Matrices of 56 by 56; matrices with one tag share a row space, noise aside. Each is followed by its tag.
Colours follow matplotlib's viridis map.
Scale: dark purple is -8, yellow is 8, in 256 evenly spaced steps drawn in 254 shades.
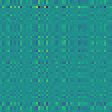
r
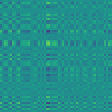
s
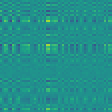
s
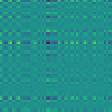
s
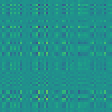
r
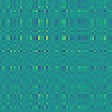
r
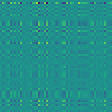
r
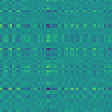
s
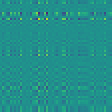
r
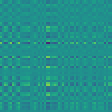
s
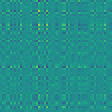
r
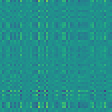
r
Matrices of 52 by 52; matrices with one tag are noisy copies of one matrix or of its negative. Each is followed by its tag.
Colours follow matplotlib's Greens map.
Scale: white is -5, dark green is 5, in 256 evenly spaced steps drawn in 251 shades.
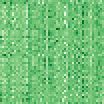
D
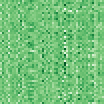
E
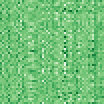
E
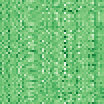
E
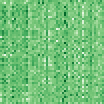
D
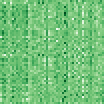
D
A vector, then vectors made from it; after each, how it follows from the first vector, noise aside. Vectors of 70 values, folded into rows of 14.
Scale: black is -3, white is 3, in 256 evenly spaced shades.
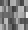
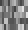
copied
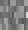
shrunk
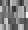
copied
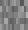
shrunk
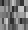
copied
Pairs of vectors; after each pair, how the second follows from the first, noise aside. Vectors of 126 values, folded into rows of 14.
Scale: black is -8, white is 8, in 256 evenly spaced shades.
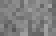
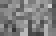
scaled up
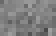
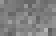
negated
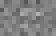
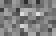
scaled up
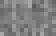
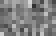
scaled up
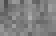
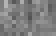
negated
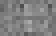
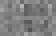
negated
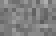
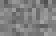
negated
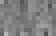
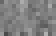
negated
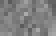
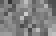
scaled up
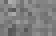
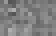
negated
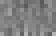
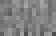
negated
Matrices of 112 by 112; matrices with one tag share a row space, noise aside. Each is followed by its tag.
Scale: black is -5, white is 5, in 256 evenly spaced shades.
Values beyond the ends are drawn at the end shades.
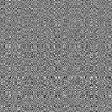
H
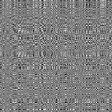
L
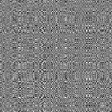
L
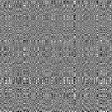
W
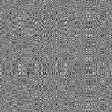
L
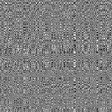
W
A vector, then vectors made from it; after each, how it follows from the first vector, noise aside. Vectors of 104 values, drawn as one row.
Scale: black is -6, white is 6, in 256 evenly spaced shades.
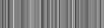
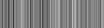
sign-scrambled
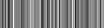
scaled up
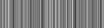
sign-scrambled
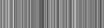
sign-scrambled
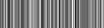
scaled up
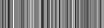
scaled up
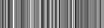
scaled up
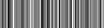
scaled up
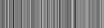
sign-scrambled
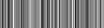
scaled up
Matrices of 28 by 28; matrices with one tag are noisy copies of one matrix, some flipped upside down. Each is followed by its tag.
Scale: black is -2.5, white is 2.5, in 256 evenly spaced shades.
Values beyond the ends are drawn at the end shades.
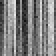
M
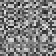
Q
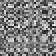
Q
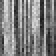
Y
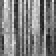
Y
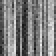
M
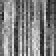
Y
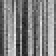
M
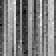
M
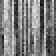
Y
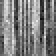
Y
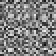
Q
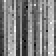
M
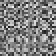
Q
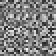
Q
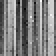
M
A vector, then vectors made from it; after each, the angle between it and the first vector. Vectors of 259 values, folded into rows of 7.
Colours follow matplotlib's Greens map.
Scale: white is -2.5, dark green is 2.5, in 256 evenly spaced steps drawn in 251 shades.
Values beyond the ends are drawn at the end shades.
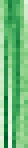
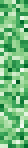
orthogonal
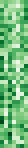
partly opposed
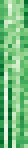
nearly opposite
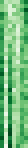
nearly opposite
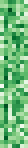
partly aligned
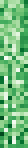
partly opposed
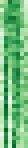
nearly parallel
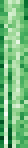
nearly opposite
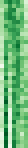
nearly parallel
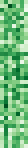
partly aligned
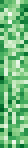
partly opposed
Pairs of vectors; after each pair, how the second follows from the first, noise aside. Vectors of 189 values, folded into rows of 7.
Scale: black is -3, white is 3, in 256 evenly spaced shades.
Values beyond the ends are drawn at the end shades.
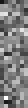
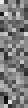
sign-scrambled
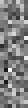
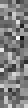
reversed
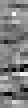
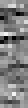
reversed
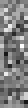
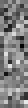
negated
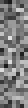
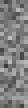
shrunk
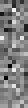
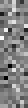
sign-scrambled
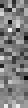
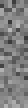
shrunk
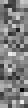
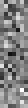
sign-scrambled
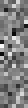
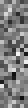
reversed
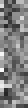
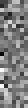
sign-scrambled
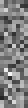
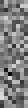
negated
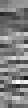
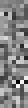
sign-scrambled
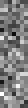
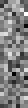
reversed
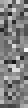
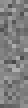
shrunk
